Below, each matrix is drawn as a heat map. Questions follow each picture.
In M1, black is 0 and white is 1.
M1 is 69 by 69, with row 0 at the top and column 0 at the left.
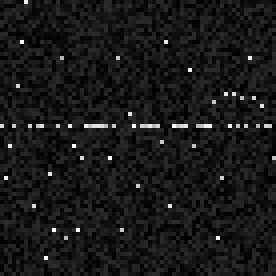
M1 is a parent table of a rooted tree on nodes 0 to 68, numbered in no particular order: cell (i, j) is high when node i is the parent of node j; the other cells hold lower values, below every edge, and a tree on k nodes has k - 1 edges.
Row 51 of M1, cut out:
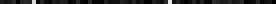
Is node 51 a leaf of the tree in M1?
no
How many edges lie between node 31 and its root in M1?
0
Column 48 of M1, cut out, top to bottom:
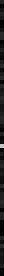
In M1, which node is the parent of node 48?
36
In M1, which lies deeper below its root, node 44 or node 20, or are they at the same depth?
node 20
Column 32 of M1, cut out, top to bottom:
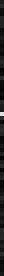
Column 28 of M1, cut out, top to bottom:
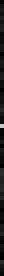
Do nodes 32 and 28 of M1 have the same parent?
no
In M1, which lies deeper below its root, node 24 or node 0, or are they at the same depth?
the same depth
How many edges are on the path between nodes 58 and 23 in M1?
1
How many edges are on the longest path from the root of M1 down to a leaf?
2
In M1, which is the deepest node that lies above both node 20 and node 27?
39
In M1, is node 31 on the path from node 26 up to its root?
yes
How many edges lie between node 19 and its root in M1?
2
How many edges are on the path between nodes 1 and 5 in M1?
4
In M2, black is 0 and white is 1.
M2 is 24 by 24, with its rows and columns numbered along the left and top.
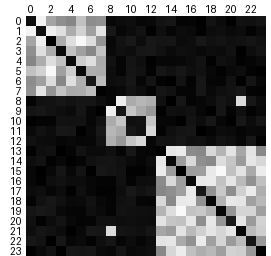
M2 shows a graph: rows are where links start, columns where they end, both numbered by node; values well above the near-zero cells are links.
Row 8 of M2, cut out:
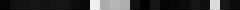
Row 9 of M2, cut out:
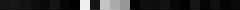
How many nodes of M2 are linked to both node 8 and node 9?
3
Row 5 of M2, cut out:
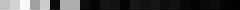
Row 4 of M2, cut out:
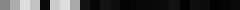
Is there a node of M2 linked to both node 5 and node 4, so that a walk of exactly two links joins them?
yes
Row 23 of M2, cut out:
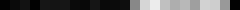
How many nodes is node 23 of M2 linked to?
10
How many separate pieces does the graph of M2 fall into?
2
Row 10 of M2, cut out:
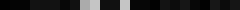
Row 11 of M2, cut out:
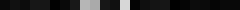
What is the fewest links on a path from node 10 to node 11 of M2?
2
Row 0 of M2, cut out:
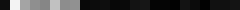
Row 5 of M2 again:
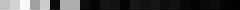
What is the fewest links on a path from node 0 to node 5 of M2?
1
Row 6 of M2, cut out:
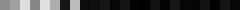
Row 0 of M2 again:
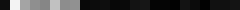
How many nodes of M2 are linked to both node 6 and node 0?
6
